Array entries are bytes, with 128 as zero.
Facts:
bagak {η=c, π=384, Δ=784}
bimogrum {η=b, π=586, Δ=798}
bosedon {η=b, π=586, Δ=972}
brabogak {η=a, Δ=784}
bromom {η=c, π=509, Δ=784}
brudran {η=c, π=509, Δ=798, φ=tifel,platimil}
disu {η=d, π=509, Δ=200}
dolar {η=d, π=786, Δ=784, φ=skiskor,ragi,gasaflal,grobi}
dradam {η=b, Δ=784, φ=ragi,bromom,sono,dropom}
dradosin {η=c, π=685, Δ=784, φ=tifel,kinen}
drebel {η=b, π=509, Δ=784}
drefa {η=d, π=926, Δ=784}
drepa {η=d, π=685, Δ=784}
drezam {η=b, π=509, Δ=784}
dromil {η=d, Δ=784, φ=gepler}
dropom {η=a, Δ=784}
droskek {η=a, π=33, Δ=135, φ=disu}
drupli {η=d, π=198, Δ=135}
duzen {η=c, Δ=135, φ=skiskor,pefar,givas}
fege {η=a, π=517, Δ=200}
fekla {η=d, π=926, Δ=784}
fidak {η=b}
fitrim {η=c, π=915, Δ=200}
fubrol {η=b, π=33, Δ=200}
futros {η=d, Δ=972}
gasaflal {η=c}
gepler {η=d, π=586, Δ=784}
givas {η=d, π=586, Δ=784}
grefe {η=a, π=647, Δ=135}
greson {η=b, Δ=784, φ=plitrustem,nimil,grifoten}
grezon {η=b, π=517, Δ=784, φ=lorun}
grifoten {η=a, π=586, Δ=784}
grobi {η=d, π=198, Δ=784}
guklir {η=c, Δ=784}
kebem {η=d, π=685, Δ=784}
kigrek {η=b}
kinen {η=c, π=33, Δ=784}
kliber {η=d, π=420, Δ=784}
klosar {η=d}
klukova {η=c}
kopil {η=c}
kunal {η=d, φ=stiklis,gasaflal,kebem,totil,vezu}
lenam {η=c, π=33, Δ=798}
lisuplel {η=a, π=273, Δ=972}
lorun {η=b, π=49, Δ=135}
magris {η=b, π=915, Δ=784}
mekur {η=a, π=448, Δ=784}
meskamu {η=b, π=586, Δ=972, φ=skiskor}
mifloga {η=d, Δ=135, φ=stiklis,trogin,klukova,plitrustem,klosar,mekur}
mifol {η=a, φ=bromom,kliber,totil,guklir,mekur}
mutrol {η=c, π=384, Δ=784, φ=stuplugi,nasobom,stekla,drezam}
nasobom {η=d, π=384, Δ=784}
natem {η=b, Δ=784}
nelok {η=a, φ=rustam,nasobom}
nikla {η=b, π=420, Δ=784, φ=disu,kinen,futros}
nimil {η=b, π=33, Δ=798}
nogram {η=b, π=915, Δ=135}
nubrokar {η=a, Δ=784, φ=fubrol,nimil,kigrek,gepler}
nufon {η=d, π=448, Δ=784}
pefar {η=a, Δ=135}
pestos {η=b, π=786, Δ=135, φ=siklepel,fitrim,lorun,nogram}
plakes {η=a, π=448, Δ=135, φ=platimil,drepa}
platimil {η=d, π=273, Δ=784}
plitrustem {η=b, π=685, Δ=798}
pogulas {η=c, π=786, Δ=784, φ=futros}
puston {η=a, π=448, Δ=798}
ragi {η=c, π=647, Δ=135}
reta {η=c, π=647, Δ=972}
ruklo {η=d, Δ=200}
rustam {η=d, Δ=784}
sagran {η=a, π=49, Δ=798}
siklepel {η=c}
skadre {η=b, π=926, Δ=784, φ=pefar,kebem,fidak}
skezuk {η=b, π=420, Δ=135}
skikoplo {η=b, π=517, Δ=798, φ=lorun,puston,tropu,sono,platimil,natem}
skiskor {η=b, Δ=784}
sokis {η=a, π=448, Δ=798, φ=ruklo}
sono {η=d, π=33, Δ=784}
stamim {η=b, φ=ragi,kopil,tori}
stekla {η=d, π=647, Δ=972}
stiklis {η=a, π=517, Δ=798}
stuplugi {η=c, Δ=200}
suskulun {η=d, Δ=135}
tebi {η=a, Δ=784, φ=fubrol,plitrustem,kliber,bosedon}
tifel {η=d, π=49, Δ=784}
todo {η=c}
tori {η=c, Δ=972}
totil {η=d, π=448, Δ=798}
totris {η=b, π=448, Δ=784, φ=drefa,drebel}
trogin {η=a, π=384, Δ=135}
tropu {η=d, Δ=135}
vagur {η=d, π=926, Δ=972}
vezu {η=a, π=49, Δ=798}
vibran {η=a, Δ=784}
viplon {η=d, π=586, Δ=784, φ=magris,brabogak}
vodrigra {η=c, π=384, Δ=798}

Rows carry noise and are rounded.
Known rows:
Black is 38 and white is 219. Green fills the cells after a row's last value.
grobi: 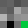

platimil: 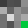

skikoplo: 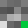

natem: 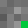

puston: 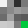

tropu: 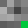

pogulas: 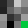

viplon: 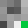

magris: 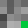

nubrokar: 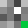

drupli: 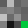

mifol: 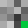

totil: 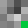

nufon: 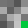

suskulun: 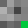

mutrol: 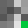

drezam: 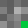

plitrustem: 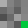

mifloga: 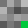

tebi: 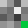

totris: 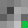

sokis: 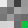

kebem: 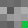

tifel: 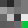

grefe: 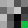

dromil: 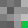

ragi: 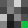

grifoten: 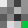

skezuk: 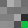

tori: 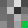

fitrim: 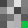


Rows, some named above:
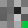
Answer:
vodrigra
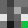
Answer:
dolar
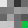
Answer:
puston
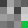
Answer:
futros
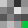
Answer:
mekur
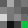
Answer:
drupli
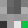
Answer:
givas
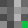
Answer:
bromom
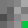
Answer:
greson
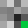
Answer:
droskek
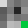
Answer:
bimogrum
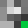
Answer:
fege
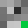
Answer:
bosedon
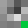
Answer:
totil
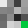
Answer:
grifoten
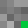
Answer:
stamim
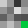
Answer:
mekur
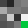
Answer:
tifel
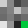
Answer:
stiklis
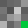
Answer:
grezon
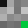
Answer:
disu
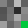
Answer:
lenam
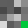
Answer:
brudran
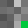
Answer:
guklir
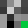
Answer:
reta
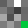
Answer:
duzen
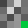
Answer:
stuplugi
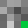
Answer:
nogram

